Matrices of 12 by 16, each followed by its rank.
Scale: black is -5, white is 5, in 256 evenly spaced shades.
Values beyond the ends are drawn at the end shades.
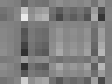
one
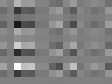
one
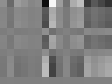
one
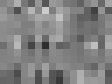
two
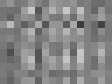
two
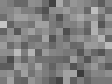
full rank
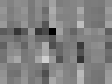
two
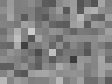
full rank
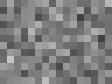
full rank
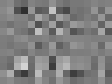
two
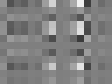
one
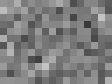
full rank
